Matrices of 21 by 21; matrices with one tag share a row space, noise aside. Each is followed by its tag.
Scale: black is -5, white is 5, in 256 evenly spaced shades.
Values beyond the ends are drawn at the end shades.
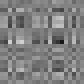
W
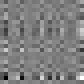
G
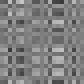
W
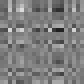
W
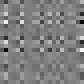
G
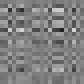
W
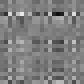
W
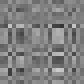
W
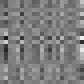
G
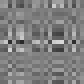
W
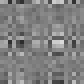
W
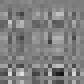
W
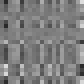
G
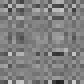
W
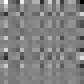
G
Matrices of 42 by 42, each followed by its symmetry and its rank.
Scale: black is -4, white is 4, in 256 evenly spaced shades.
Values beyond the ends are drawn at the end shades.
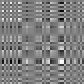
symmetric, rank one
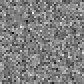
antisymmetric, full rank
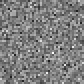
symmetric, full rank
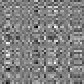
neither, rank three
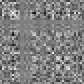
symmetric, rank three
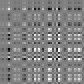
symmetric, rank one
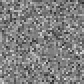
antisymmetric, full rank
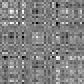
symmetric, rank three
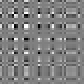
symmetric, rank one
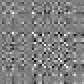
symmetric, rank three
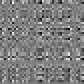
neither, rank three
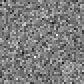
symmetric, full rank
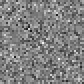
symmetric, full rank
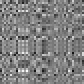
neither, rank three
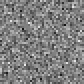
antisymmetric, full rank
